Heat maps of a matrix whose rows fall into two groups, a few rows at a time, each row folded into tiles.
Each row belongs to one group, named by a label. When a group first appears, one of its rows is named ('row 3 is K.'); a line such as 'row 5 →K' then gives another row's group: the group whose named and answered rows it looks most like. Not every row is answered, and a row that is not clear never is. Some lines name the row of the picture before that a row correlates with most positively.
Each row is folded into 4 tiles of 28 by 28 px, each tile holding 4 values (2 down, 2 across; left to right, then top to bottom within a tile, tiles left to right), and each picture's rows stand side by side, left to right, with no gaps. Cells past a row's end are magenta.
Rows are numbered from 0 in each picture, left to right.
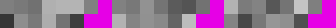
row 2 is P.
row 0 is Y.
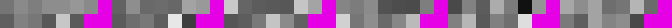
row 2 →P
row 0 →Y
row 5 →P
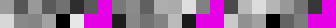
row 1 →Y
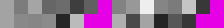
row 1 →P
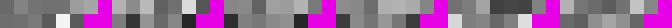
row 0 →Y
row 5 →P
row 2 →Y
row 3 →Y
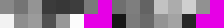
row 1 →Y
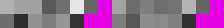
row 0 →P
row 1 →P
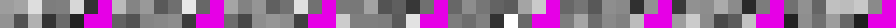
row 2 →P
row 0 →P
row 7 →Y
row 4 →Y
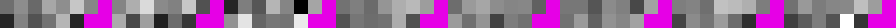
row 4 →P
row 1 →P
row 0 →Y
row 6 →Y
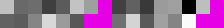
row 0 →P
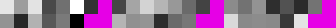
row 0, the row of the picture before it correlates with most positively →0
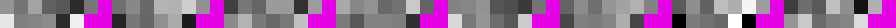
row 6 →Y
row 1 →Y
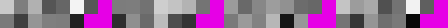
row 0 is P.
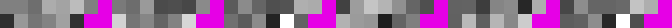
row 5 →Y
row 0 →Y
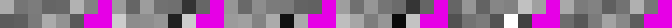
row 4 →Y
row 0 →P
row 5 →P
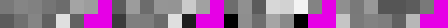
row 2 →Y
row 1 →Y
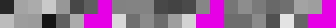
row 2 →Y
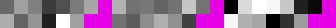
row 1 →P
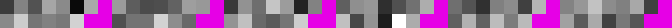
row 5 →P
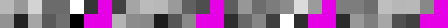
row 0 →P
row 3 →Y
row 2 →Y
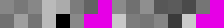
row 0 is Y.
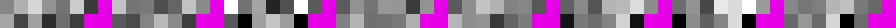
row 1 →P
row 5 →Y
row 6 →Y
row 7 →Y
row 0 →P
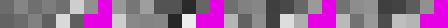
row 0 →Y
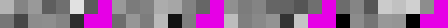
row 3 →Y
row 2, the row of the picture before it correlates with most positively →1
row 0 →P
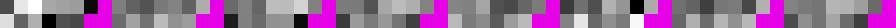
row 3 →Y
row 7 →Y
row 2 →Y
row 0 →P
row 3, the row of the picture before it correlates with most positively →3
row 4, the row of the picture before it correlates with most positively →2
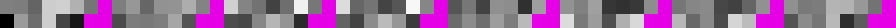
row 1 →Y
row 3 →P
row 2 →P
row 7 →Y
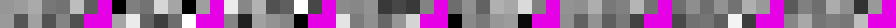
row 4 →Y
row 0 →P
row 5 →P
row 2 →P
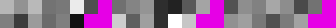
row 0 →P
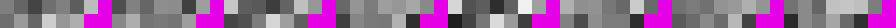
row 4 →P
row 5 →P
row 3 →Y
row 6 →Y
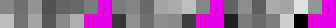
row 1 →Y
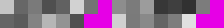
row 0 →P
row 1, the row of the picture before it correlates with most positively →0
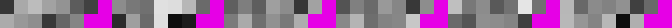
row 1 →Y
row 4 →P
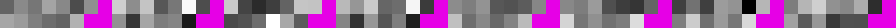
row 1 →P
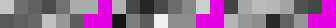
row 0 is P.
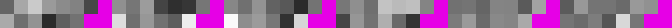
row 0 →P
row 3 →Y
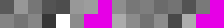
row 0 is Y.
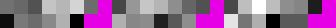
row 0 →Y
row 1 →P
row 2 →P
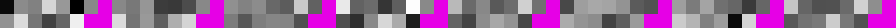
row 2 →P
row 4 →P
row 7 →P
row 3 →P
